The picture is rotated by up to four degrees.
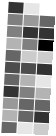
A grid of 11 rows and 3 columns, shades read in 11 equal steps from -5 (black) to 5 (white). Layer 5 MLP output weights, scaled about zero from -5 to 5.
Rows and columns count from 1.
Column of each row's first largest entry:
3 2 1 1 2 1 3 3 1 1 2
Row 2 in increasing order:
-1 0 1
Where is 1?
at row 2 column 2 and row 9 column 1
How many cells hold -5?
1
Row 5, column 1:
-1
